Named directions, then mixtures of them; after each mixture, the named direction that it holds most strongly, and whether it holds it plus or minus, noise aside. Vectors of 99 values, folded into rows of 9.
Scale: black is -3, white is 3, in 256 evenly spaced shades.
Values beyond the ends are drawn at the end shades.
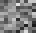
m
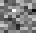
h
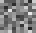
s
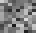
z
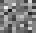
s, minus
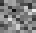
h, minus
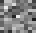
s, minus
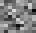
h, plus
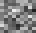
h, plus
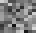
z, plus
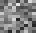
m, plus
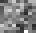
z, minus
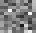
s, plus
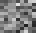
m, plus
